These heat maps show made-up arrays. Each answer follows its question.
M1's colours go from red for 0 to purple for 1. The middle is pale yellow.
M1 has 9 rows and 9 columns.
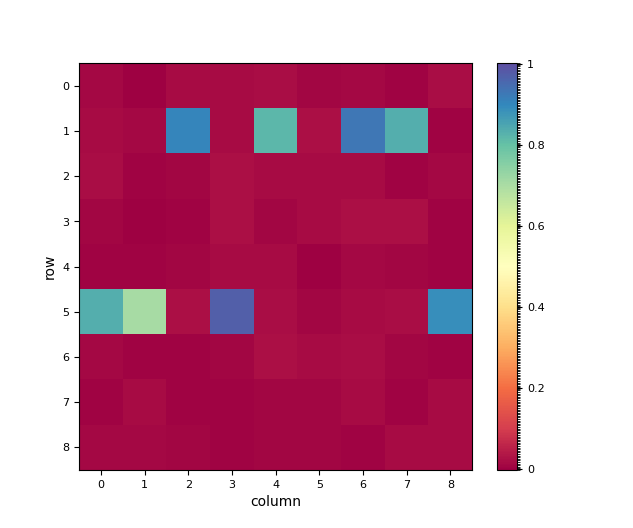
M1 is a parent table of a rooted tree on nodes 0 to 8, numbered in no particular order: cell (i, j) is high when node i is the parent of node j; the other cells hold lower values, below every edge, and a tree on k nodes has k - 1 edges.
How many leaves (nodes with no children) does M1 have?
7
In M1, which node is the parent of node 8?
5
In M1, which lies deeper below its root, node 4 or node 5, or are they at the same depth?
node 4
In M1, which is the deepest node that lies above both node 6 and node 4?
1
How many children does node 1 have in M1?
4
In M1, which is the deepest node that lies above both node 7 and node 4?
1
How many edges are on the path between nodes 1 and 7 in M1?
1
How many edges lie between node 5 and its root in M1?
0
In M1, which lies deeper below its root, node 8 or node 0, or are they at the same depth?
the same depth
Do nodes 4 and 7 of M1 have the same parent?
yes
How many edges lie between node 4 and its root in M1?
2
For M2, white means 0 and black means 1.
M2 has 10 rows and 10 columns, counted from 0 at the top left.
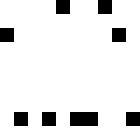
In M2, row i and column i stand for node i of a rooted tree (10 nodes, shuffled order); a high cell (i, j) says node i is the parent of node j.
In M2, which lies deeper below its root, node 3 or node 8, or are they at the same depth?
node 3
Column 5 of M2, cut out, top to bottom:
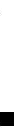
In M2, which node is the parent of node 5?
8
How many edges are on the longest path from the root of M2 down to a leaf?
2
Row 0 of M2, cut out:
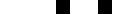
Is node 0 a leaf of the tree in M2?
no
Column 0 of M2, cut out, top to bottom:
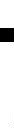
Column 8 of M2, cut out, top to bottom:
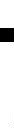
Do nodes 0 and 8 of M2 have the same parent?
yes
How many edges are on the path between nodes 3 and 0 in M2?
3
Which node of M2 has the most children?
8
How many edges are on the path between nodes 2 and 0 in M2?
1
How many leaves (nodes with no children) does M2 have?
7
